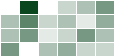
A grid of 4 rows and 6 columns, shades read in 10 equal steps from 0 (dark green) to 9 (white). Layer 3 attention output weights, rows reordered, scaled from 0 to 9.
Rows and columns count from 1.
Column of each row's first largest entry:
1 5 3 2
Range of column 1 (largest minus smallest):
5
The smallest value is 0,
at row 1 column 2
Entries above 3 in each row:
5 5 6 6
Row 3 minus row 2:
0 1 1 1 -4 1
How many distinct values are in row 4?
5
